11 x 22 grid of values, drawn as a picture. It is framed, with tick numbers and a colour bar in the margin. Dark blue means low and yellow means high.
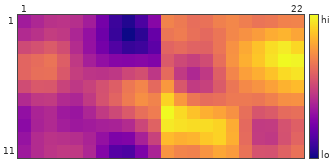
Seam: vertical, 50% of the way across, the right part higher. Histogram: bell-shaped. Ninth with the highest average: top right. Lone odd cells: none. Calmest part: bottom left.
